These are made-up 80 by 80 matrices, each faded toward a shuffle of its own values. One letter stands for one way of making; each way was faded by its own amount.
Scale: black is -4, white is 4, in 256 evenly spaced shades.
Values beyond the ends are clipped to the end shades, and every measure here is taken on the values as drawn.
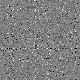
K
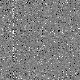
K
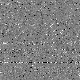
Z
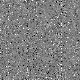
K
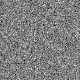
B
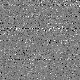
Z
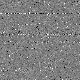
Z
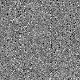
B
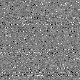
Z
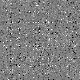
K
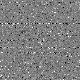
Z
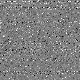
Z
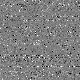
Z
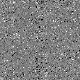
K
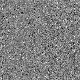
B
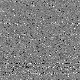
Z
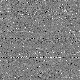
Z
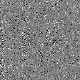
K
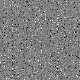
K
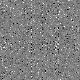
K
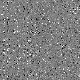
K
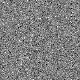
B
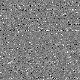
Z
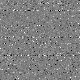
Z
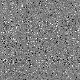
K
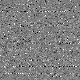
Z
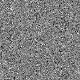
B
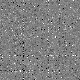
K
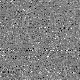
Z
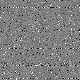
Z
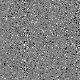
K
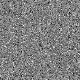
B
